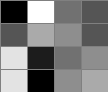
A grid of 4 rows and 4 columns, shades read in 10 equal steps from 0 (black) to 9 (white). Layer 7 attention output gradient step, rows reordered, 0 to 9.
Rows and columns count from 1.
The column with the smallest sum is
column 2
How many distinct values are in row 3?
4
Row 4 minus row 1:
8 -9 1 3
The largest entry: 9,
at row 1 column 2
